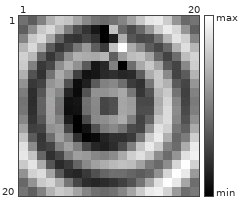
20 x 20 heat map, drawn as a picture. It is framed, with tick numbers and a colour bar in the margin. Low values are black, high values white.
Odd patch: rougher, in the top middle. Ninth with the lowest average: middle left. Ninth with the highest average: bottom right. Rings: centred on the centre.
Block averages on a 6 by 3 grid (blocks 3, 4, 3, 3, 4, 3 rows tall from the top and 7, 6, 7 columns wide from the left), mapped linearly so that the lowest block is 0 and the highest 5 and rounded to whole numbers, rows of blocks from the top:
3 0 4 / 2 1 3 / 0 2 2 / 0 2 3 / 2 1 5 / 3 0 5
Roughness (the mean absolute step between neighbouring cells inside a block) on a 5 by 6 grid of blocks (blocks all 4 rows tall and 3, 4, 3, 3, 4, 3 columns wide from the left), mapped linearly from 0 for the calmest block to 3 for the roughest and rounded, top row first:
111311 / 111211 / 000000 / 111111 / 111111
